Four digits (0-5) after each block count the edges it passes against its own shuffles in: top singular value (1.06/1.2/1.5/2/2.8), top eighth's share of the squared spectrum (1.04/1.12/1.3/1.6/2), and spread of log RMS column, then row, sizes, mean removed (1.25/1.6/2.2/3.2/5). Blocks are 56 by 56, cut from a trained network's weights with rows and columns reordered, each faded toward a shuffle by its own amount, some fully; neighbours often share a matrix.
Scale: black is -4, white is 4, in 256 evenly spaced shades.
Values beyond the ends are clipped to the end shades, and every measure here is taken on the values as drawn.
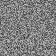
1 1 0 0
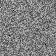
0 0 0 0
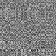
4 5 0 2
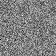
0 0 0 0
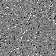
1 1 0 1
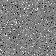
0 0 0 0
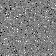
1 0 0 0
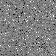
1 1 0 0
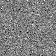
0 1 0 0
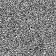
1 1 0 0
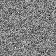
0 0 0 0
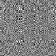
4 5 2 2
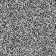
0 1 0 0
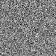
2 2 0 1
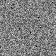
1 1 0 0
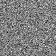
2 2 0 0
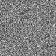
3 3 0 1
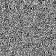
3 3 0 1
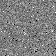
1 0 0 0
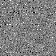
3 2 0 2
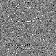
3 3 1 1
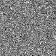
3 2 0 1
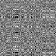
4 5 2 3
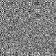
4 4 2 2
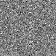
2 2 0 0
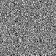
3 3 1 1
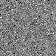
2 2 0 0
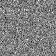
2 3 0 1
